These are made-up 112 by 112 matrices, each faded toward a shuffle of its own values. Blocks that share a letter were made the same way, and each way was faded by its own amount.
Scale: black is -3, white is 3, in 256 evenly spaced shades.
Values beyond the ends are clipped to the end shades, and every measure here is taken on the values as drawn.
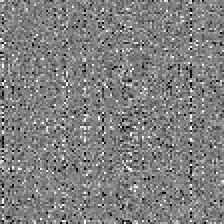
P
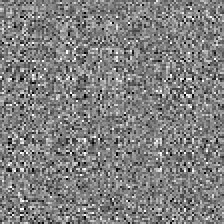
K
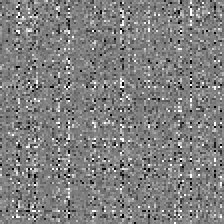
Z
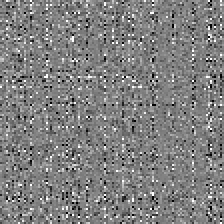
Z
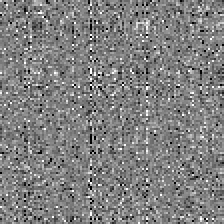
P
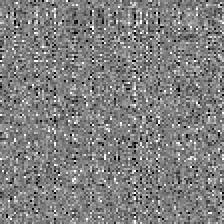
P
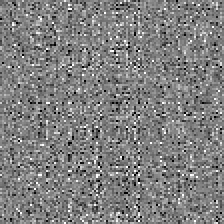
P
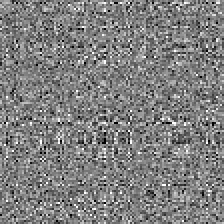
K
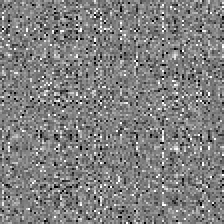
P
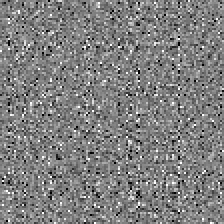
P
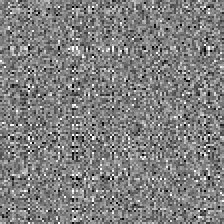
K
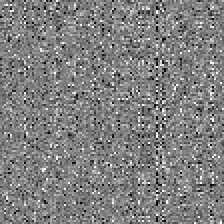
P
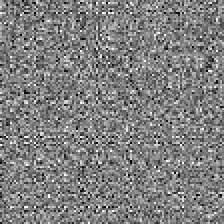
K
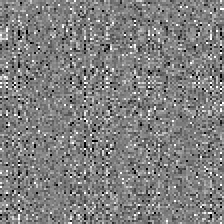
P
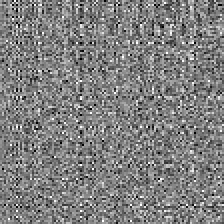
K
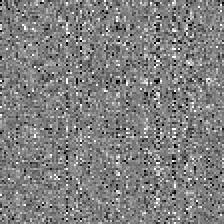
P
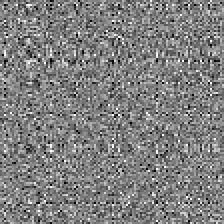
K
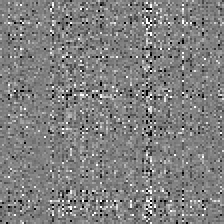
Z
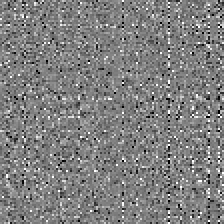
P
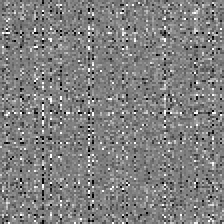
Z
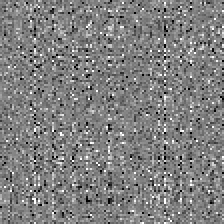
P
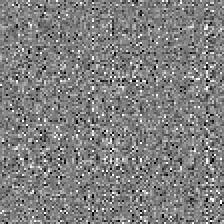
P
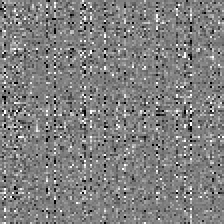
Z
